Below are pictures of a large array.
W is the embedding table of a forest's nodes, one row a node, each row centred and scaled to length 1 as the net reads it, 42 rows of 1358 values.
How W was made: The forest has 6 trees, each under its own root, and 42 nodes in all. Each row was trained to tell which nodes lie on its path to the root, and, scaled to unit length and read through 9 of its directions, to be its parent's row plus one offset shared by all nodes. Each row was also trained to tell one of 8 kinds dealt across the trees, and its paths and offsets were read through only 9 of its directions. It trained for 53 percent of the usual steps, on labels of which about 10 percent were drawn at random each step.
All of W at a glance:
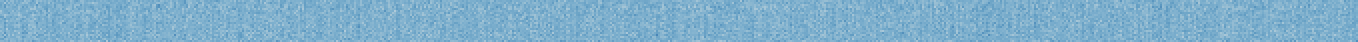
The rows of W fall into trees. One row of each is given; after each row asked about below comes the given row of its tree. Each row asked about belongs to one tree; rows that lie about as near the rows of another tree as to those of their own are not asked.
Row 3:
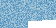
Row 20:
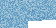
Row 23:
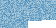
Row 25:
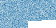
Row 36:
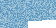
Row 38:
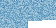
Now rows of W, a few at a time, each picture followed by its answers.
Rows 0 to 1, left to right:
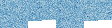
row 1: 3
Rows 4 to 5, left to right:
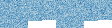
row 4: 38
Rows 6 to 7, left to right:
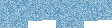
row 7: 36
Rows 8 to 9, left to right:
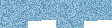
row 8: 23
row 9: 23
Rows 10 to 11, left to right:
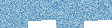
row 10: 36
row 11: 20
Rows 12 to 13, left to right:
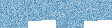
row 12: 36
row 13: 20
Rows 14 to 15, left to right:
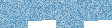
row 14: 36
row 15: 25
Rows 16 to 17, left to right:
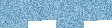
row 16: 38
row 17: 25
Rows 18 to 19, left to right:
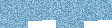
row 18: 36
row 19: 25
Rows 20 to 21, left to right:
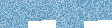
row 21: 25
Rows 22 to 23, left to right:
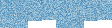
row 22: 38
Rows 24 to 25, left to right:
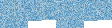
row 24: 36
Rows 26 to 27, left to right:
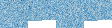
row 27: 36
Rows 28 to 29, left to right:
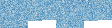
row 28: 3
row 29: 25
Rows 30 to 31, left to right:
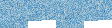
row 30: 36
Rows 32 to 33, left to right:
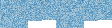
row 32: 23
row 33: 25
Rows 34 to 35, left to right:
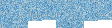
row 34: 20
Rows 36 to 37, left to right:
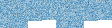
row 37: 25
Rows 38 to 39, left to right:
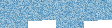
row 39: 25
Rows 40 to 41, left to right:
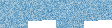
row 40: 20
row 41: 20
